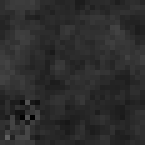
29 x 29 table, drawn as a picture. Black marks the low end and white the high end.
The bottom left is the roughest part. On average the colour sits 20% of the way up the scale. Neither half mirrors the other. An odd patch, rougher than its surroundings, sits in the bottom left. The distribution is heavy-tailed on both sides. No single row or column stands out from its neighbours.
